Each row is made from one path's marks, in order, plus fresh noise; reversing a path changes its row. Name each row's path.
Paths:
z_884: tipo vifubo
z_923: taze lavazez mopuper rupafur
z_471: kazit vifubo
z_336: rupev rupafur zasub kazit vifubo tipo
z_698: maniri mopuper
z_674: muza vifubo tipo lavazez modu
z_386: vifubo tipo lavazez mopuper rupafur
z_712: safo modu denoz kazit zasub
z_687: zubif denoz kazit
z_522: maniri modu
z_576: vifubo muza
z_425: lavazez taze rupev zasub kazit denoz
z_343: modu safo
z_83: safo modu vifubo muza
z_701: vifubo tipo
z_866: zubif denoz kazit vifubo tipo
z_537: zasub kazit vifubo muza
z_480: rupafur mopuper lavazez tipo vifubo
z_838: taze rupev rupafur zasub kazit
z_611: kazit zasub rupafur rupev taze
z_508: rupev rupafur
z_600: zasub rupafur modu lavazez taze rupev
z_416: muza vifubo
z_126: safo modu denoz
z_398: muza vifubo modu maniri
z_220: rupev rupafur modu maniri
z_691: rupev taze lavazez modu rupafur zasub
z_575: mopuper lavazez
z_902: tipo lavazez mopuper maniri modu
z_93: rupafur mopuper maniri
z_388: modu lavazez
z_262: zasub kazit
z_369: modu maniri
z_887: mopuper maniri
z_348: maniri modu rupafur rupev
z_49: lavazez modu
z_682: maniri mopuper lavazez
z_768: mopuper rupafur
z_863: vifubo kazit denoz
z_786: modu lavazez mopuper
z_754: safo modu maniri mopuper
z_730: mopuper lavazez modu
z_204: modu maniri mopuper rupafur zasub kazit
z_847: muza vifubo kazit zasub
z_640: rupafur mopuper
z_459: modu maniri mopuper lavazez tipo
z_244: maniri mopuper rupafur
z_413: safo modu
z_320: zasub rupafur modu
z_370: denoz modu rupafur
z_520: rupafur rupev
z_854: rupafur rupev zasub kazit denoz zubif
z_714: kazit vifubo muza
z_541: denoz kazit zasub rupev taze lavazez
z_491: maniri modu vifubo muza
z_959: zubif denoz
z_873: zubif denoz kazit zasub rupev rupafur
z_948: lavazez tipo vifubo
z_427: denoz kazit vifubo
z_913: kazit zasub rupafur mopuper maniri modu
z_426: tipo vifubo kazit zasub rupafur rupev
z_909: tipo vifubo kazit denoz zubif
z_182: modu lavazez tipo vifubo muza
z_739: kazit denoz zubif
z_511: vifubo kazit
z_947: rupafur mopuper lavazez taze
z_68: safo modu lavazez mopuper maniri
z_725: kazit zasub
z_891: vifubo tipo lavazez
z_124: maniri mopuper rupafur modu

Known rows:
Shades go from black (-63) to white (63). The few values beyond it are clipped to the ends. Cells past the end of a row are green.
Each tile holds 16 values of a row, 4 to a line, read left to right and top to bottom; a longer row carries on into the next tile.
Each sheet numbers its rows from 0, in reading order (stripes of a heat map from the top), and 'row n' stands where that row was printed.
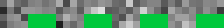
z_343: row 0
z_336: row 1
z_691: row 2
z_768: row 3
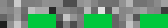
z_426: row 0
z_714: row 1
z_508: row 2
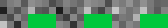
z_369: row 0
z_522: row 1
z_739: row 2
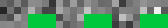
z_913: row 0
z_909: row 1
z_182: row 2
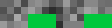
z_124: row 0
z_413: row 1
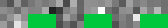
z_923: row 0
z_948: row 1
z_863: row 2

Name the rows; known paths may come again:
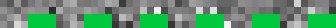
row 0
z_923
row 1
z_508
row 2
z_182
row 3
z_537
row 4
z_93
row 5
z_691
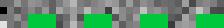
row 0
z_68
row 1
z_520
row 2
z_909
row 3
z_320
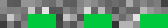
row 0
z_714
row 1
z_83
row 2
z_712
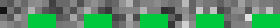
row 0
z_913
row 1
z_124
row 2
z_348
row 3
z_541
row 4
z_863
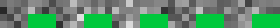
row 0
z_522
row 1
z_425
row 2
z_873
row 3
z_220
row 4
z_370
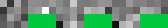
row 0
z_948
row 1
z_426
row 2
z_838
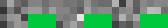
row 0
z_343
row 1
z_687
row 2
z_866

